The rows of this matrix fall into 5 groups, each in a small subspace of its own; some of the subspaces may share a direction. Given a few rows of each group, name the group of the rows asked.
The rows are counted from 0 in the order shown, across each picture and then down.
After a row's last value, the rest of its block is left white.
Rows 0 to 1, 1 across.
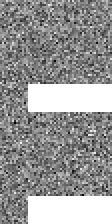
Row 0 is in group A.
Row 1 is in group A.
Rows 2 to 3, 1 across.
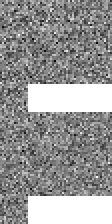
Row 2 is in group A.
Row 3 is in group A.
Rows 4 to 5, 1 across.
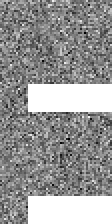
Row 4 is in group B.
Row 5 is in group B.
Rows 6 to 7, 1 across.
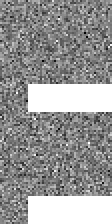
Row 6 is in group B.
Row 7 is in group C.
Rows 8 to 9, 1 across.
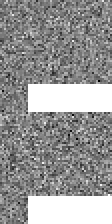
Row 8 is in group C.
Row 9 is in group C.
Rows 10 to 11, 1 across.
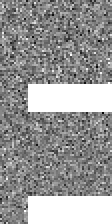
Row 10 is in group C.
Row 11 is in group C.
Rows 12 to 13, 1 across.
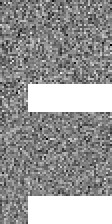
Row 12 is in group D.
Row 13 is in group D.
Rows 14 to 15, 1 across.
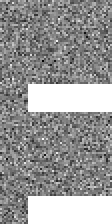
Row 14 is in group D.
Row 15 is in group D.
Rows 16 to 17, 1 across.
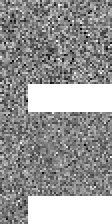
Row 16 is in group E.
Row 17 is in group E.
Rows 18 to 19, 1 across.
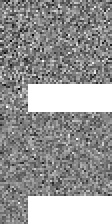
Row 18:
E
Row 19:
C
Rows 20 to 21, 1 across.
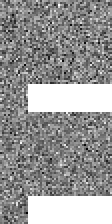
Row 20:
E
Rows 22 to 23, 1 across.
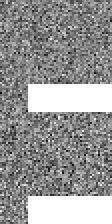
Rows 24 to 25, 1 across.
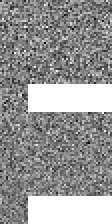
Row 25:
C
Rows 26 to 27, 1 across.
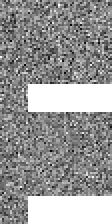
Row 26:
E
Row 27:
A
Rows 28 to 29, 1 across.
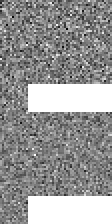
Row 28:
C
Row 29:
C
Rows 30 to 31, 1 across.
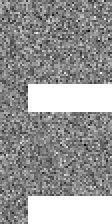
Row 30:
C
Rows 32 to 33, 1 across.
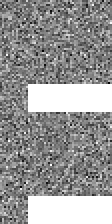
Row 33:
A
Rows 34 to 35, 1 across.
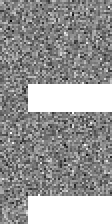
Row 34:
A
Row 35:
A
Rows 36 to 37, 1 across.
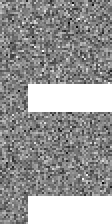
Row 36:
C
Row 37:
C
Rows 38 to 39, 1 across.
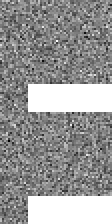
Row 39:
A
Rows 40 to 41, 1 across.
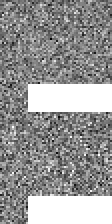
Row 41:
E
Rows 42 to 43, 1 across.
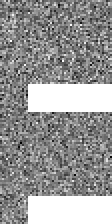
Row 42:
E
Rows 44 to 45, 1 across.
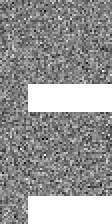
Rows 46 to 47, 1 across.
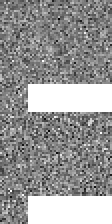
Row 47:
B
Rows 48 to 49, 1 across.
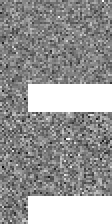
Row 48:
C
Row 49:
B
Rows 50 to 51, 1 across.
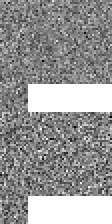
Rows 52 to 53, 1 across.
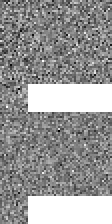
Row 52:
E
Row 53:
D
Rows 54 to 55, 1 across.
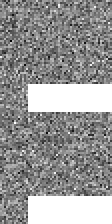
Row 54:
E
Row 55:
A
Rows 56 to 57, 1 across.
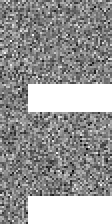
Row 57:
E
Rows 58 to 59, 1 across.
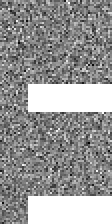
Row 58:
A
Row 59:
C
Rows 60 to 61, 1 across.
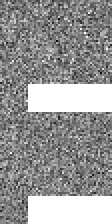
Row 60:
E
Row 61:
E
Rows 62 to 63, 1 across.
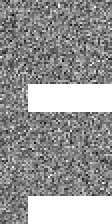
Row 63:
C
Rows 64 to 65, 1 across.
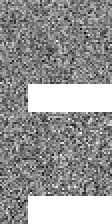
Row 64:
E
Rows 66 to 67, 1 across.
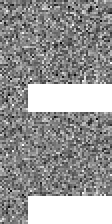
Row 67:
B
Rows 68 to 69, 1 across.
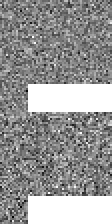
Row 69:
B
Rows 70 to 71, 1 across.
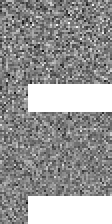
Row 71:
C
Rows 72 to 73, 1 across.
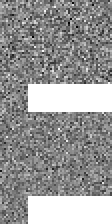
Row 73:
C
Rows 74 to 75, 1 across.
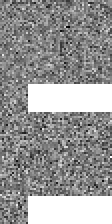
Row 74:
B
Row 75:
D
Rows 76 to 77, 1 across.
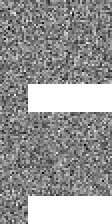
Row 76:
A
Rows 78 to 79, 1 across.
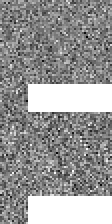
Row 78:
A
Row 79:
E
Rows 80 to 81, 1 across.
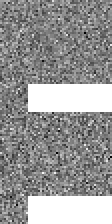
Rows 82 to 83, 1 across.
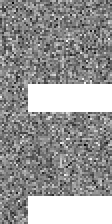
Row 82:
C
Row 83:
B
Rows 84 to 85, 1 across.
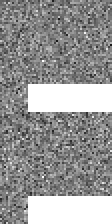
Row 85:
C
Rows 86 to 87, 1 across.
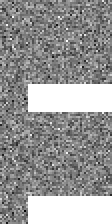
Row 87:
C
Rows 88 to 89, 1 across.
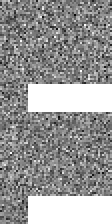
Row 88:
D
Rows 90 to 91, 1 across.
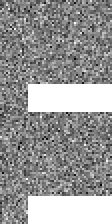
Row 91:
D
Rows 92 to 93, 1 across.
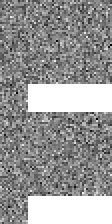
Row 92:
B
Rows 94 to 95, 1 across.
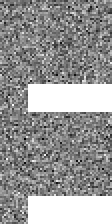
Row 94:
B
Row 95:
D
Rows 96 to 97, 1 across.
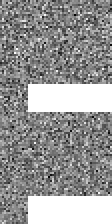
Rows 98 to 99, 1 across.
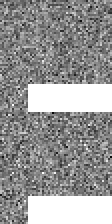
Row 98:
B
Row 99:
D
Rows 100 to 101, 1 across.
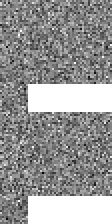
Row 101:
E
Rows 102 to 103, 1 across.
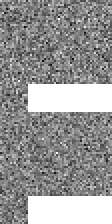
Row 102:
D
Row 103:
D
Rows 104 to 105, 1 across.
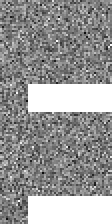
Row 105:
E
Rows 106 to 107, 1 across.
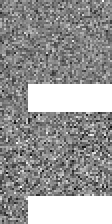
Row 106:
C
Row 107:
A
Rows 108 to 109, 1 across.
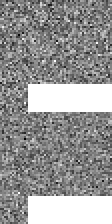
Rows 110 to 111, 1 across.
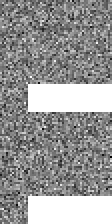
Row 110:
A
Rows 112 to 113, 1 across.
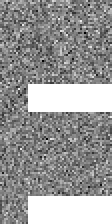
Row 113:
D
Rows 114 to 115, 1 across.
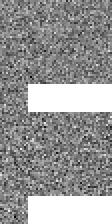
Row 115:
D
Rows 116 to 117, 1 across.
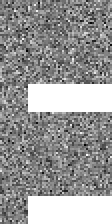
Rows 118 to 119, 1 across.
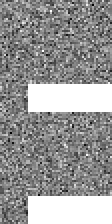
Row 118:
C
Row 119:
A
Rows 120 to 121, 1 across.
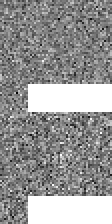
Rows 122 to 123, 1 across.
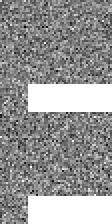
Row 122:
D
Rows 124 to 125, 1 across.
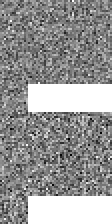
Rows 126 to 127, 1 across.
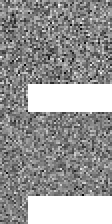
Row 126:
E
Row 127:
A
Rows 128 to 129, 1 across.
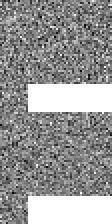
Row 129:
C
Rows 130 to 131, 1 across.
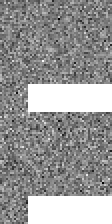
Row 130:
B
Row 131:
C
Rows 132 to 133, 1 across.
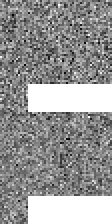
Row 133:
B
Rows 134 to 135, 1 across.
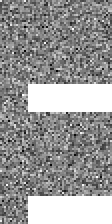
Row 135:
A
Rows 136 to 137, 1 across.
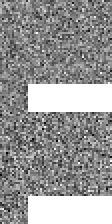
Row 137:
D
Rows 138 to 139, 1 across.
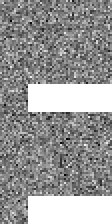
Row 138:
A
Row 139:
B
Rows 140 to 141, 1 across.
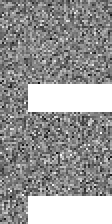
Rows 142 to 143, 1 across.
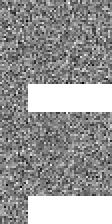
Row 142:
A
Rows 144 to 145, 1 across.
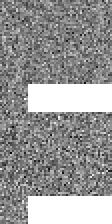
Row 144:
C
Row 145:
E
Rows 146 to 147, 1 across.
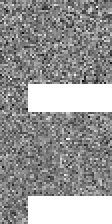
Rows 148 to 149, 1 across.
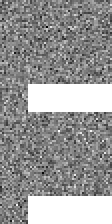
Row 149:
B
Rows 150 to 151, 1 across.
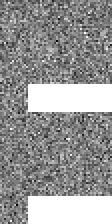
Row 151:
B
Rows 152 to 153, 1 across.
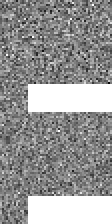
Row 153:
D
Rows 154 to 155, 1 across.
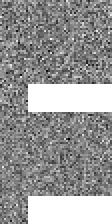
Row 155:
B
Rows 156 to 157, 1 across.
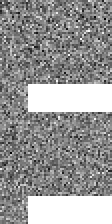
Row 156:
C
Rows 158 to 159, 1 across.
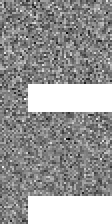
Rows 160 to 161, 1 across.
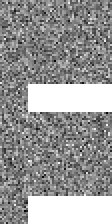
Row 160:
A
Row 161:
C
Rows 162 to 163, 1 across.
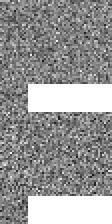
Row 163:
E
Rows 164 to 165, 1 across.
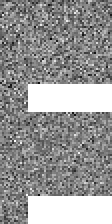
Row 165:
A
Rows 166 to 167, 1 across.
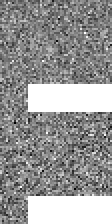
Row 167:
A
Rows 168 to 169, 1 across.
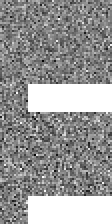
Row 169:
C
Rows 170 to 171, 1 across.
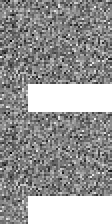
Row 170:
E
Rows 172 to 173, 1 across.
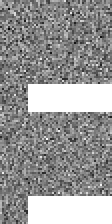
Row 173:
D
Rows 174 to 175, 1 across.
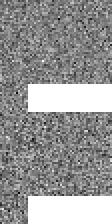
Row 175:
D
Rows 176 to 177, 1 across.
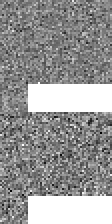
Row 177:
B
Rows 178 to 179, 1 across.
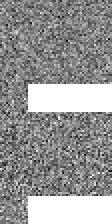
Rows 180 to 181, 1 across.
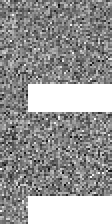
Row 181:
E
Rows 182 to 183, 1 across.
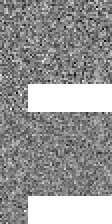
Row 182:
B
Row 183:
C
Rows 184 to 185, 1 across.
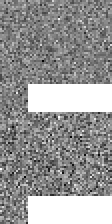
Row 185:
E
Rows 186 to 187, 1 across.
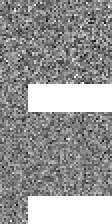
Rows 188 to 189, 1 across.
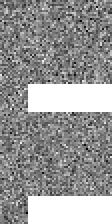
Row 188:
B
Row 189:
A
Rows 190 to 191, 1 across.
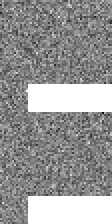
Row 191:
C
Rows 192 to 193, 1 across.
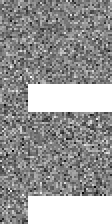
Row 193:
B
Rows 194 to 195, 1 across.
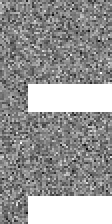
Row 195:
A
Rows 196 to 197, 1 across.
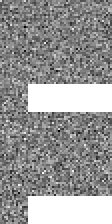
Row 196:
D
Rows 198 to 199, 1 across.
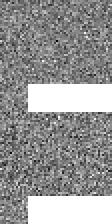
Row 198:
D
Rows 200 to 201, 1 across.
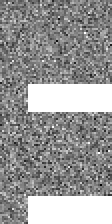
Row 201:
C
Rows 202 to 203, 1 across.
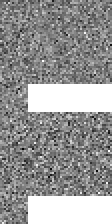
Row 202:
E
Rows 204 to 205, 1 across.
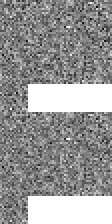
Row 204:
B
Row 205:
B
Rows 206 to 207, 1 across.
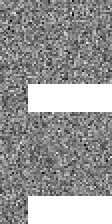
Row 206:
A
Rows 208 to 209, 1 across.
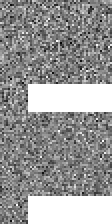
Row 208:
B
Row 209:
B
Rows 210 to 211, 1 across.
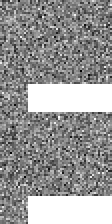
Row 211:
E
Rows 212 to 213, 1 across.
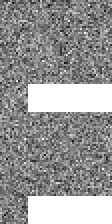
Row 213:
D
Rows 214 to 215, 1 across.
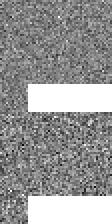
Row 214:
C
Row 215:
B
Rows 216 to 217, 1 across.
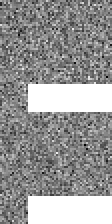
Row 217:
E
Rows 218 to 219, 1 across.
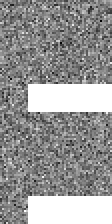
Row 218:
B
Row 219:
C
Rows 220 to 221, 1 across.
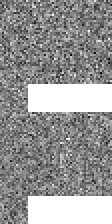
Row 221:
B
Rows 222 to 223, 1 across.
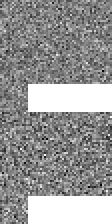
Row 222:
C
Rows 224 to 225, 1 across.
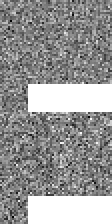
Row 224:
A
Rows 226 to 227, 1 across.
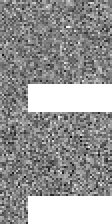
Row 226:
B
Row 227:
E
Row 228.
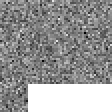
